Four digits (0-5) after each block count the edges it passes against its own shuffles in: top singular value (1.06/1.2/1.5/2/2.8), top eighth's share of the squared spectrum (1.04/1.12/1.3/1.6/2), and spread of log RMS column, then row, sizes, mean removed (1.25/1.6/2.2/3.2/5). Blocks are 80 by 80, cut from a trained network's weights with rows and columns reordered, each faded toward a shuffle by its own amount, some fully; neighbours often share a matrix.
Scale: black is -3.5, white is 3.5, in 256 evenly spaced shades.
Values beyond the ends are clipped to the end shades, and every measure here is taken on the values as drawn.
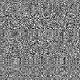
4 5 2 3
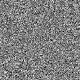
2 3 0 1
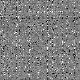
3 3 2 0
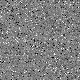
0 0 0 0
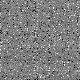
2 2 2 0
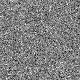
0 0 0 0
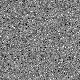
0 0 0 0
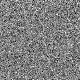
0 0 0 1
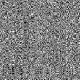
3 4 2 2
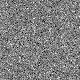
0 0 0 0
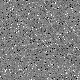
0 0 0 0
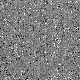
1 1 0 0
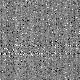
3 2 0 2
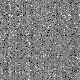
2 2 0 1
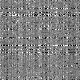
4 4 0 4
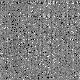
3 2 0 2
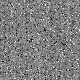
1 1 0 0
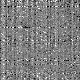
4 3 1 3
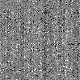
3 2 0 2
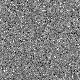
1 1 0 0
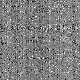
3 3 0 3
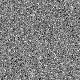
1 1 0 0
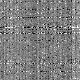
4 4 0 3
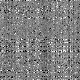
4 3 0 3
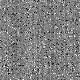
3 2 0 2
